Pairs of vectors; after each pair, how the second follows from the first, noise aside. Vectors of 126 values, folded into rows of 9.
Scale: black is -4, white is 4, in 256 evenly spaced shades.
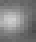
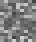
shuffled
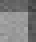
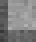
reversed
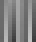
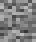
shuffled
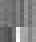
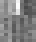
reversed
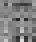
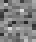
shuffled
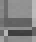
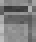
reversed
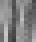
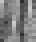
reversed
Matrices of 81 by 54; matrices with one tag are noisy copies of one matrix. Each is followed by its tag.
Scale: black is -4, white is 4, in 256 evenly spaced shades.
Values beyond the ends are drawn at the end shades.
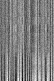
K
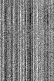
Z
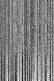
K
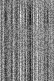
Z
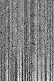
K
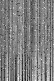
K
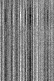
Z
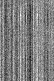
Z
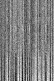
K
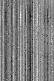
Z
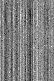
Z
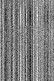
Z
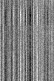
Z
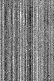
Z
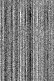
Z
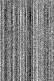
Z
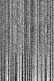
K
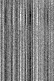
Z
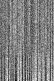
K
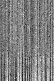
K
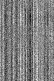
Z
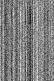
Z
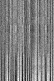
K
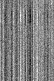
Z
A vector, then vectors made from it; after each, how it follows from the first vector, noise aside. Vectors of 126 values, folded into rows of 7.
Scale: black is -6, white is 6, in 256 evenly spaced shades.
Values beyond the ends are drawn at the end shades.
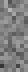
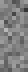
wrapped around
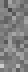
negated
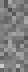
negated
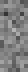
wrapped around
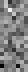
scaled up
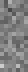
negated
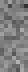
reversed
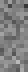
reversed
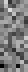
scaled up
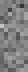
wrapped around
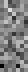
scaled up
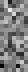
scaled up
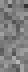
reversed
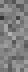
wrapped around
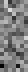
scaled up
